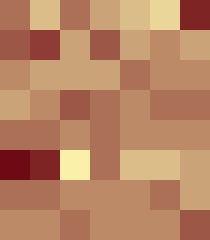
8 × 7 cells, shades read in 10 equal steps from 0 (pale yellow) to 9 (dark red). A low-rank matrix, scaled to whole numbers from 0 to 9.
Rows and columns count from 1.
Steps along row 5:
same down up down same same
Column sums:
41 38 30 35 28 29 36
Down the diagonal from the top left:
5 7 3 5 4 2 3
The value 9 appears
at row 6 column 1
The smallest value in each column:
3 2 0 3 2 1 3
